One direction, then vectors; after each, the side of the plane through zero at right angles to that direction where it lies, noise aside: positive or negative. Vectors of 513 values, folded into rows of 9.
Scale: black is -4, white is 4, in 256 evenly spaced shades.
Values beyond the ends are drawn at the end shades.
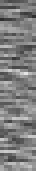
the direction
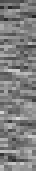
positive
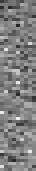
positive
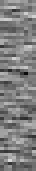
negative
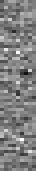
negative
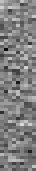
negative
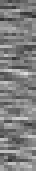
positive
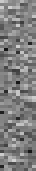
negative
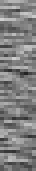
negative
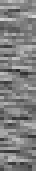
negative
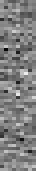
positive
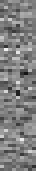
negative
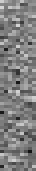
negative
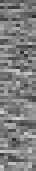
positive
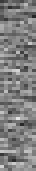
positive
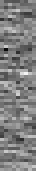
positive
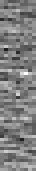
positive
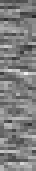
positive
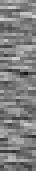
negative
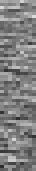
negative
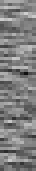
negative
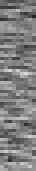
positive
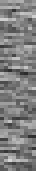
negative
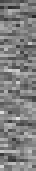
positive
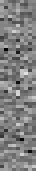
positive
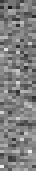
positive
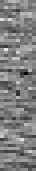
negative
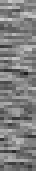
negative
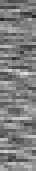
positive
